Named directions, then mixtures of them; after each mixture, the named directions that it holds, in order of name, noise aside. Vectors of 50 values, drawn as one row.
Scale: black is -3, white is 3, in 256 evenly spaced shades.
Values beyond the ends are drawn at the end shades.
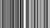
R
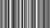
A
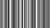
A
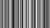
A, R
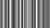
A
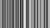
R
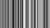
A, R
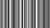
A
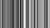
R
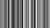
A, R
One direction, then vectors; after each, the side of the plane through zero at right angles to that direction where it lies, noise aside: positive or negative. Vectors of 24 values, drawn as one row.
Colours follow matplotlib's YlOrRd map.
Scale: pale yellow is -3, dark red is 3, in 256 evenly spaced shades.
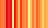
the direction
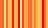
negative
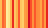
negative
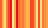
positive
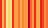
negative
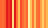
positive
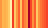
negative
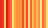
positive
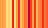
negative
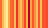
negative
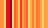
positive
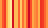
negative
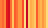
positive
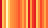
negative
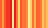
positive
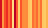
positive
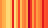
negative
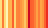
negative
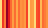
positive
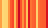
negative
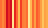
positive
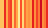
positive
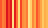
positive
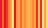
positive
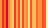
positive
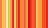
negative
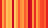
negative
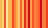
negative
